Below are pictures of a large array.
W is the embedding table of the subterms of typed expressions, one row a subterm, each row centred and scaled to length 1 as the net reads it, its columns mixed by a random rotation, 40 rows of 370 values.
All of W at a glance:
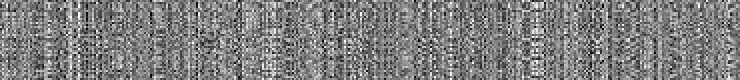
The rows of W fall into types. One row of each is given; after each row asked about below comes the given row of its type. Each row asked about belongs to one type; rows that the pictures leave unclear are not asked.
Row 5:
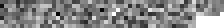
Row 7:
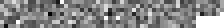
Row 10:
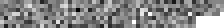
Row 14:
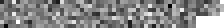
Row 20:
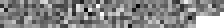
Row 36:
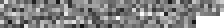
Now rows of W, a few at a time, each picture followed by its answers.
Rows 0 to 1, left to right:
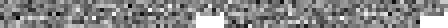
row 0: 5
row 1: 36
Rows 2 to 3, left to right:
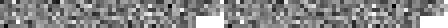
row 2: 14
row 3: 14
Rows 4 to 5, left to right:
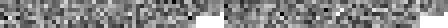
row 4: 10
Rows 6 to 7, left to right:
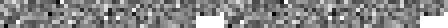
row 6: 7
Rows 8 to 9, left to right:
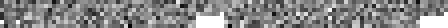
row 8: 5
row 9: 7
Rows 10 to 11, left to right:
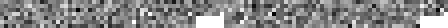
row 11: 7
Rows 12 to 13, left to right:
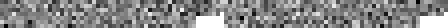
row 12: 14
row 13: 10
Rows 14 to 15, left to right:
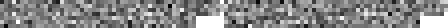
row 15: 36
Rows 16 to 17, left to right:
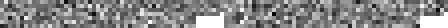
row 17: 7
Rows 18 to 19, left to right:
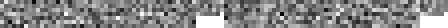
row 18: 36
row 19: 5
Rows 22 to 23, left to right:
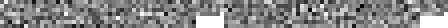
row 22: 36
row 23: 20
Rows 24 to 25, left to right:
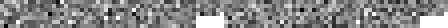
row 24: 7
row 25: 10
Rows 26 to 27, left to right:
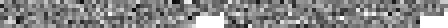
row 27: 36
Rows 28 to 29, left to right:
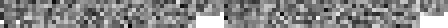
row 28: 5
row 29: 5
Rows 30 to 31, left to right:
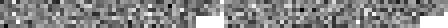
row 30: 14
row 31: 10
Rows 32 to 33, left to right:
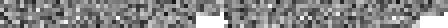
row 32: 36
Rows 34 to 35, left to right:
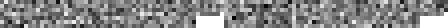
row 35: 20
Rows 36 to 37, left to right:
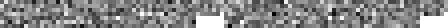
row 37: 7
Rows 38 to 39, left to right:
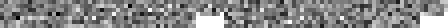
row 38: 5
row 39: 36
